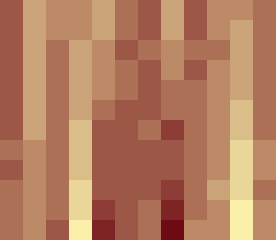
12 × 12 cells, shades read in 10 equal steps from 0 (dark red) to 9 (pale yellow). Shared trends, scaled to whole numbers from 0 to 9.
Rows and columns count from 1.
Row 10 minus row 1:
1 -1 -1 3 -3 -1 0 -4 1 1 3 0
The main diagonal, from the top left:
3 6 4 6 5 3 4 3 4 6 9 5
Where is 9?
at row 11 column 11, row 12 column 4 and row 12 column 11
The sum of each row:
55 56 54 54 54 53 52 54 53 54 54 53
